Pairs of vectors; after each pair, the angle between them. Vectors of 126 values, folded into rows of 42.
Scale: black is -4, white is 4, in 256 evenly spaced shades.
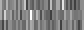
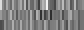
partly aligned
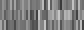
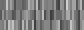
orthogonal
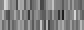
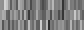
nearly parallel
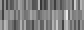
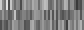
partly opposed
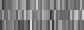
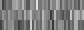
nearly parallel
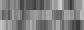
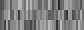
partly opposed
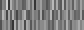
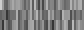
orthogonal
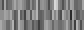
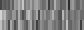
partly aligned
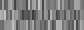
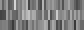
nearly opposite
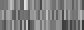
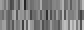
nearly opposite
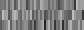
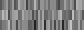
nearly parallel
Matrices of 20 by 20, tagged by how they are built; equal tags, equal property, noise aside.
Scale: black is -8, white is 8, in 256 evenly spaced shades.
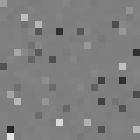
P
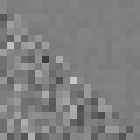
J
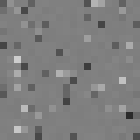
P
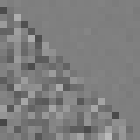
J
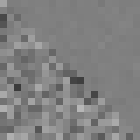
J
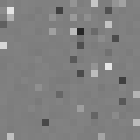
P
